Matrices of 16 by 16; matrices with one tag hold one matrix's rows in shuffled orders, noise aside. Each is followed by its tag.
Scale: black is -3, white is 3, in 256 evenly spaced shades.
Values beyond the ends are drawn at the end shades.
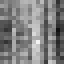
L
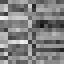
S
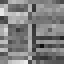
S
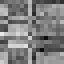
S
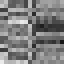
S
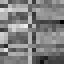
S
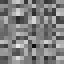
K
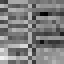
S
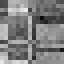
S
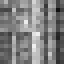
L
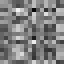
K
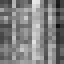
L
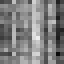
L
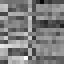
S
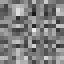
K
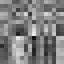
K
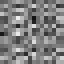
K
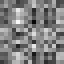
K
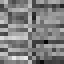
S
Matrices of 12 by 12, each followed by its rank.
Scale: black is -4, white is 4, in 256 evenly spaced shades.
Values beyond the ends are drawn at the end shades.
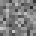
full rank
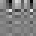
one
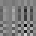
one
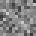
full rank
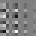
one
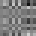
one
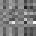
two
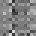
two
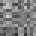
two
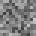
full rank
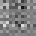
two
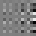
one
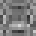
two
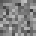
full rank
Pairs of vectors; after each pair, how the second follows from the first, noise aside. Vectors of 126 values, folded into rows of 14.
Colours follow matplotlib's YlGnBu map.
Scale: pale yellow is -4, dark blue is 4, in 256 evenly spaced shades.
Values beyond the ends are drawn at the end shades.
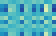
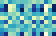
scaled up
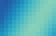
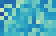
sign-scrambled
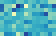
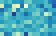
sign-scrambled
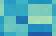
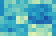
negated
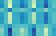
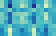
negated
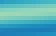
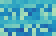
sign-scrambled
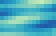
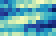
scaled up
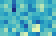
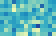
sign-scrambled
